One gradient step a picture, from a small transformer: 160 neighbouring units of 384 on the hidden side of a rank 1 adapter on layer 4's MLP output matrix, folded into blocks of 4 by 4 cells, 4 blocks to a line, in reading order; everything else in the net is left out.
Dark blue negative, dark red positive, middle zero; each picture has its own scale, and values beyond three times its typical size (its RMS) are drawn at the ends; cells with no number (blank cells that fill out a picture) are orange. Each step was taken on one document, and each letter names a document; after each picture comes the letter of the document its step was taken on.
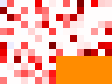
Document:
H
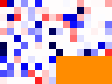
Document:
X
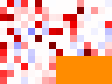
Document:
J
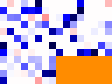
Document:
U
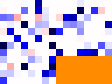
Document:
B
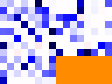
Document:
J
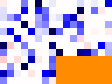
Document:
B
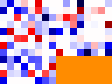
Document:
J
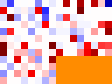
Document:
H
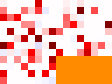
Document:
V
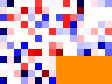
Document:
H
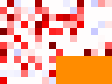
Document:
X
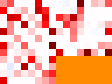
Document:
X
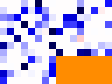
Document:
B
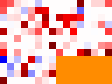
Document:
X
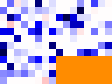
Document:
X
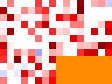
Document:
H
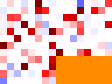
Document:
B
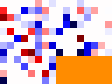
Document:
V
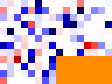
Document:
V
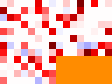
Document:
H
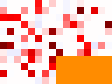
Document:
V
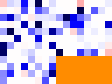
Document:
J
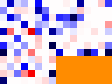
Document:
X
